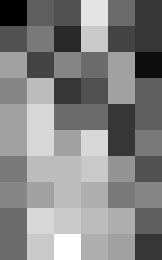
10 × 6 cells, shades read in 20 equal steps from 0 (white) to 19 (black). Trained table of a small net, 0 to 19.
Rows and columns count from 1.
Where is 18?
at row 3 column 6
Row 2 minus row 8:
4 3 11 -2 4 6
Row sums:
72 72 66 61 59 45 45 46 41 43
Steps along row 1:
down up down up up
